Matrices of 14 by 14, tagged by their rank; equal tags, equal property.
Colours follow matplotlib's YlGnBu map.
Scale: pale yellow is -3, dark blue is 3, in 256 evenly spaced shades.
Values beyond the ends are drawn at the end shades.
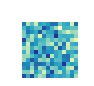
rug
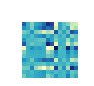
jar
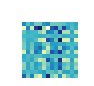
jar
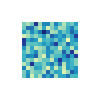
rug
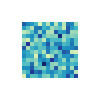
rug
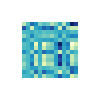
jar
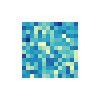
rug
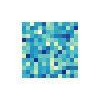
rug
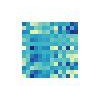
jar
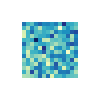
rug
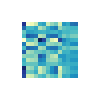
jar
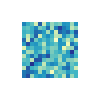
rug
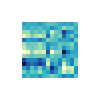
jar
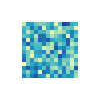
rug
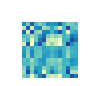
jar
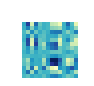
jar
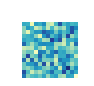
rug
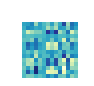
jar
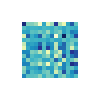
jar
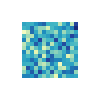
rug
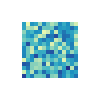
rug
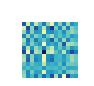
jar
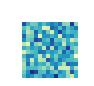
rug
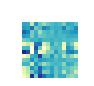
jar
